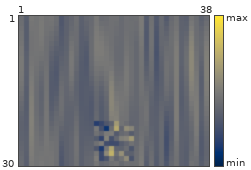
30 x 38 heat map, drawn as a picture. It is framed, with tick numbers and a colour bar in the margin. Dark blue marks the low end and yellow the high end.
The top middle is the smoothest part. In the bottom middle lies a patch that is rougher than the rest. No overall slope runs across the table. On average the colour sits 40% of the way up the scale. The bottom middle is the roughest part. The grain runs up and down.
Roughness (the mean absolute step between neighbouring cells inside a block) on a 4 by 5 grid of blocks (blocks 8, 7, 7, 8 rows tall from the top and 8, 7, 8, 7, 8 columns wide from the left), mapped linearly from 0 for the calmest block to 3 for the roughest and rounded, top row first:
0 0 0 1 1 | 1 0 0 1 1 | 1 0 1 0 1 | 0 0 3 1 1
